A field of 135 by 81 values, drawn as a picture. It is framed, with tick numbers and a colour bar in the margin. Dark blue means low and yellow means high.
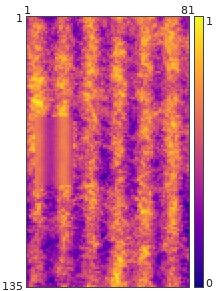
Average level on the scale: 50%. Stripes: upright, repeating 6 times. Odd patch: calmer, in the middle left. Calmest part: middle left.
